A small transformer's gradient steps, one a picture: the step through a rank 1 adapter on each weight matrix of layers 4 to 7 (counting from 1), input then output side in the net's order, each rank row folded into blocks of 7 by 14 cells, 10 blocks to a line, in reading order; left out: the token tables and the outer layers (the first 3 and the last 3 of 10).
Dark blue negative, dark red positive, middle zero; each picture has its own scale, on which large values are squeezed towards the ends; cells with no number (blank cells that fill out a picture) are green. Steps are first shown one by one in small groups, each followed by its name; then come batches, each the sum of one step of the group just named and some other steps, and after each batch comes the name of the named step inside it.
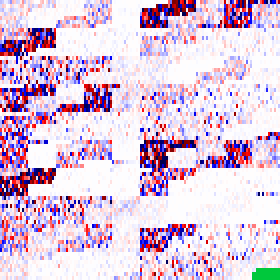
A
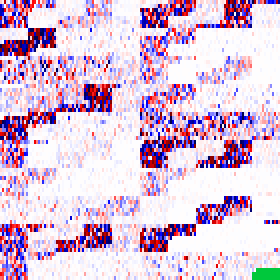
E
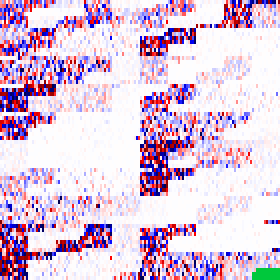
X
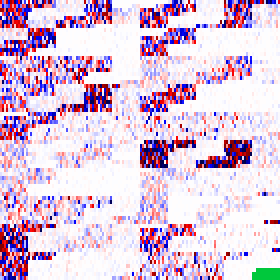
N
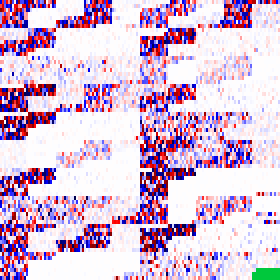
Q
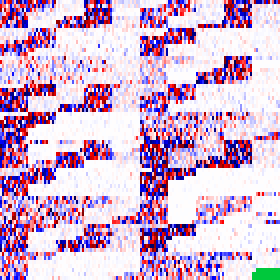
Q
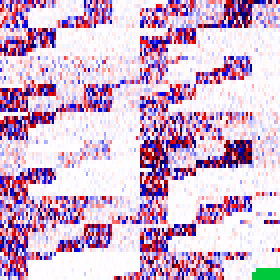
Q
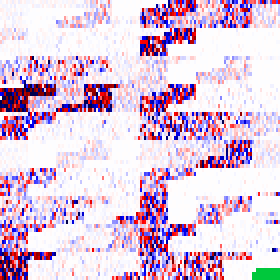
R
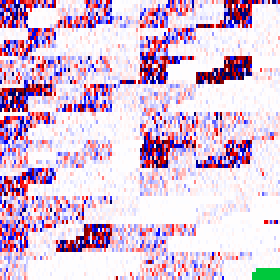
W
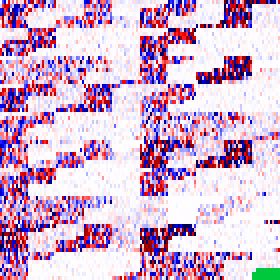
W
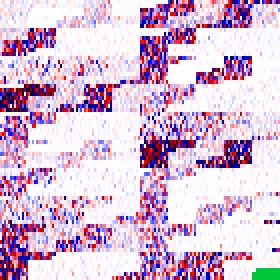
R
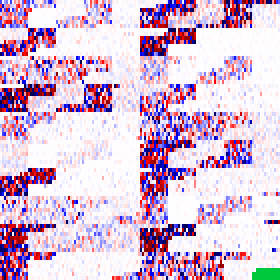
R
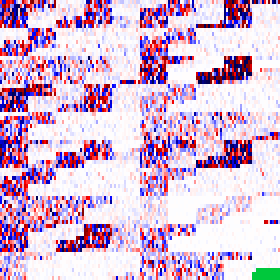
W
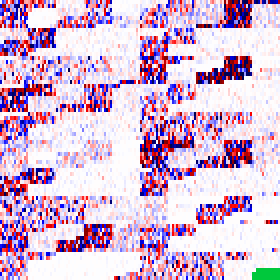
W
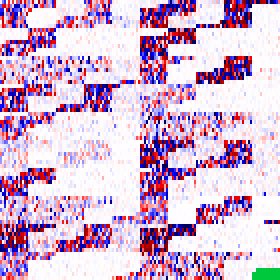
W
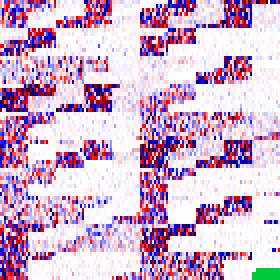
R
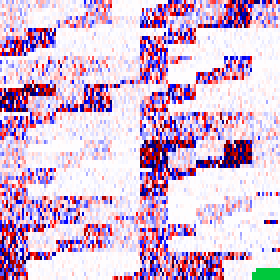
R
